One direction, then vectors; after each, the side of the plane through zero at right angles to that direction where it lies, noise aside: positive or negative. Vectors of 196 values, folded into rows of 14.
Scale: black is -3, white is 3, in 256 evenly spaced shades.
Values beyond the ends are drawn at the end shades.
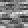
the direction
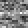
positive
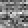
positive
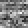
positive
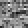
negative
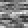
positive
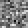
positive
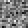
negative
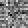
negative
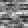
positive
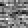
negative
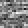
positive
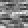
positive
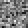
negative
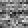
negative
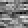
negative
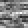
positive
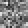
positive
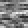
positive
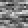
positive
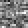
positive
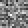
positive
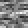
positive
